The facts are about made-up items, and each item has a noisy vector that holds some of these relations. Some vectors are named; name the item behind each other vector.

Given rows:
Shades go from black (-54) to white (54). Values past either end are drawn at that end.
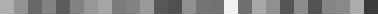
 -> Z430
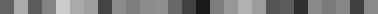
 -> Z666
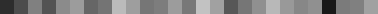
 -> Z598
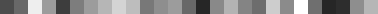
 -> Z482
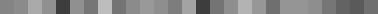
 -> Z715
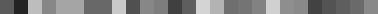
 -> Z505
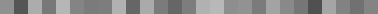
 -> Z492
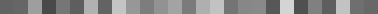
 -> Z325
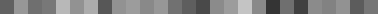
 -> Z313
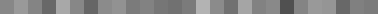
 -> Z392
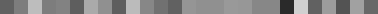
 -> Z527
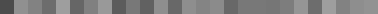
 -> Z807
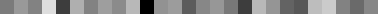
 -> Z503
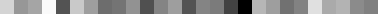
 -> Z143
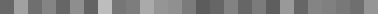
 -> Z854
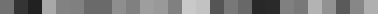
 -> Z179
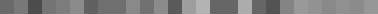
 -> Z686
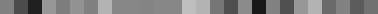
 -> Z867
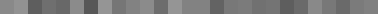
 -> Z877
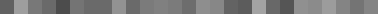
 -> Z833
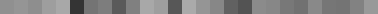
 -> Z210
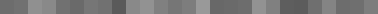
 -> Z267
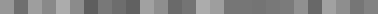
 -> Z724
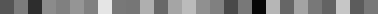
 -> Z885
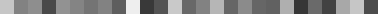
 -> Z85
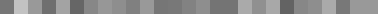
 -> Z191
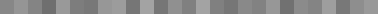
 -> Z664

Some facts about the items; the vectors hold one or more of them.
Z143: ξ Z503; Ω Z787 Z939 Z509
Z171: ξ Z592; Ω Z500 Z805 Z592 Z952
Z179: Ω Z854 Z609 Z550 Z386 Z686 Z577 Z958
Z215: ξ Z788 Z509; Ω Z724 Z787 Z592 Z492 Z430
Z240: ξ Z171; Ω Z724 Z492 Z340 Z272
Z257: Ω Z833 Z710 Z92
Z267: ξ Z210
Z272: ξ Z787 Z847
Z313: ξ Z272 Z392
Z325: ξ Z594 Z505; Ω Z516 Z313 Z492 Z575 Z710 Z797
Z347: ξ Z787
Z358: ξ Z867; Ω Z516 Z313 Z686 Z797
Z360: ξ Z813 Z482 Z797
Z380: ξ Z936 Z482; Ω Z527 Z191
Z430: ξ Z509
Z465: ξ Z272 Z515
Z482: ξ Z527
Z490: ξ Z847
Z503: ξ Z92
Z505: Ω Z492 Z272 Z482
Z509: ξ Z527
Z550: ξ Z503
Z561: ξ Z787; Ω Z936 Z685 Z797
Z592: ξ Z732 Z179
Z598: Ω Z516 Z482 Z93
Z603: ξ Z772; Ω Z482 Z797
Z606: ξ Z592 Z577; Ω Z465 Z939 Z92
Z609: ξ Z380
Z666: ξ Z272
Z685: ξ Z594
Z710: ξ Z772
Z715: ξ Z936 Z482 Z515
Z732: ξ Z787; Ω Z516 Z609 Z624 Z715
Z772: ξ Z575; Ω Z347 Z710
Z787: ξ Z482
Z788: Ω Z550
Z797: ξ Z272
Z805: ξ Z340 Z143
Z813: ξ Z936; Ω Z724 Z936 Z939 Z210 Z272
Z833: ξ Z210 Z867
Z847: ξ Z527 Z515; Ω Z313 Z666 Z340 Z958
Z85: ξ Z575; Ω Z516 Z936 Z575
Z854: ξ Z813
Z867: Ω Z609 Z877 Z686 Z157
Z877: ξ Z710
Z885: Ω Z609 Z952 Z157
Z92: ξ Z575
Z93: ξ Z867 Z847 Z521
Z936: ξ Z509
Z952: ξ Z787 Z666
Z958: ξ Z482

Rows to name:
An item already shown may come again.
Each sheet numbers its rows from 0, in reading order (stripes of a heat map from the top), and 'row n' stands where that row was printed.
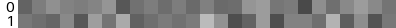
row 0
Z490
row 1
Z609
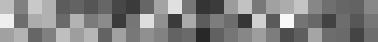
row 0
Z787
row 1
Z813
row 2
Z465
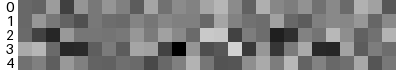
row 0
Z516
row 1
Z833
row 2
Z179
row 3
Z772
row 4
Z952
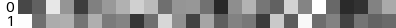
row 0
Z482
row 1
Z813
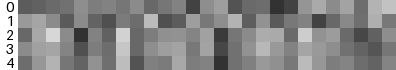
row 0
Z788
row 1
Z575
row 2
Z380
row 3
Z715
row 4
Z360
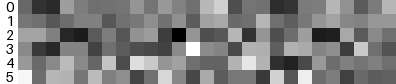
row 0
Z179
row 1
Z686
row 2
Z772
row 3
Z732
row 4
Z847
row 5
Z813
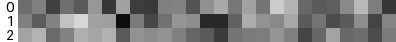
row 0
Z171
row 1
Z272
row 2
Z465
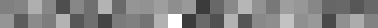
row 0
Z715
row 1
Z561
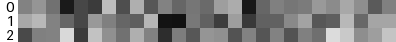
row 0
Z257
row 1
Z92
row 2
Z550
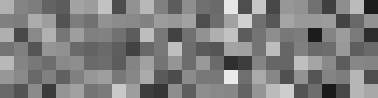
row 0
Z936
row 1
Z958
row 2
Z215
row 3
Z952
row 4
Z939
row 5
Z430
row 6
Z603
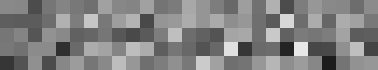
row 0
Z157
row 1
Z358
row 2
Z952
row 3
Z509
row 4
Z598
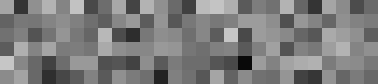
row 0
Z240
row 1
Z93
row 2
Z592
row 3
Z805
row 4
Z606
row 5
Z710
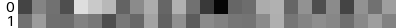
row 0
Z797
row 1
Z685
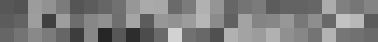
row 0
Z340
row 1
Z516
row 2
Z347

